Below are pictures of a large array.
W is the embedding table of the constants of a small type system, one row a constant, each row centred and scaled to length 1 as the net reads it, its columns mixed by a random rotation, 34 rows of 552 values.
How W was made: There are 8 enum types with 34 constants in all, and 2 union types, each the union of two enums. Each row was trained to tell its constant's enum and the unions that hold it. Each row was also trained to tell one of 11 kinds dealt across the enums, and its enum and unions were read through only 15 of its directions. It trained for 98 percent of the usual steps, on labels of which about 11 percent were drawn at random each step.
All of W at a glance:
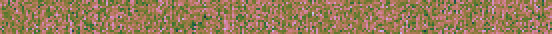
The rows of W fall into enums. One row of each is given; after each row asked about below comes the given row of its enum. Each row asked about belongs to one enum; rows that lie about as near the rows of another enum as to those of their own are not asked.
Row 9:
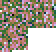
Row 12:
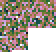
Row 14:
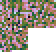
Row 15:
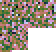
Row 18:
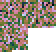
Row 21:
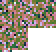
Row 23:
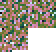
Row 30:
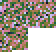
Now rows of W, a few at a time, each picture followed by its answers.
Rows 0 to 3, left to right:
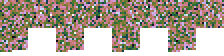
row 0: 30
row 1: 15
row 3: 30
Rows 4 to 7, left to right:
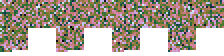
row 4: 30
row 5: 15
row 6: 14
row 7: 21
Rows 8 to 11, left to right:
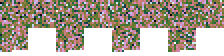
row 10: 9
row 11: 30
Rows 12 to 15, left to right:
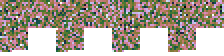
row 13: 30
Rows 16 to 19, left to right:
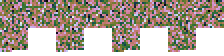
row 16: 14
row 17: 14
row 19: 14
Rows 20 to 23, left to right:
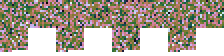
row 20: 15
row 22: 21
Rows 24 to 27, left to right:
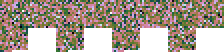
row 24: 23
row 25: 21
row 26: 14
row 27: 21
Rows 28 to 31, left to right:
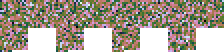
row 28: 23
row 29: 23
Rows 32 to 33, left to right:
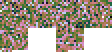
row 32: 15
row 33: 23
